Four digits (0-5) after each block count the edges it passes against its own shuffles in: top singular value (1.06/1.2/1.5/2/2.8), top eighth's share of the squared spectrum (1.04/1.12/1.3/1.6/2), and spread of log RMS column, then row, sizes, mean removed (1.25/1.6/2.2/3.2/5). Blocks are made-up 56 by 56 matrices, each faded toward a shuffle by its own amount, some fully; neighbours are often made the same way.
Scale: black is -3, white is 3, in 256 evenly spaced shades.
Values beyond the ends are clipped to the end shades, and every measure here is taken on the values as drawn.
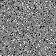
0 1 0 1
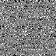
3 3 0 3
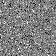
0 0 0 0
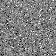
0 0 0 0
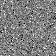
0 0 0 0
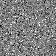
0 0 0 0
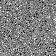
0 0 0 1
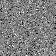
0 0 0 0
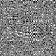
4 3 2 2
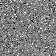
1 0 0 0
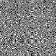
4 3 1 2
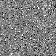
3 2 1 1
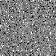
2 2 1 1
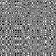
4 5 3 3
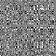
4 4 3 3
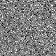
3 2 0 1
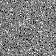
1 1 0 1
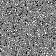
1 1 0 0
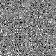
3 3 1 1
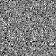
3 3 1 1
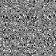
3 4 2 2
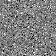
2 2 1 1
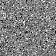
2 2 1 0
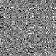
3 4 2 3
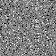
2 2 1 0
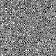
3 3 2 1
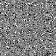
3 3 1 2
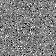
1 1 0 0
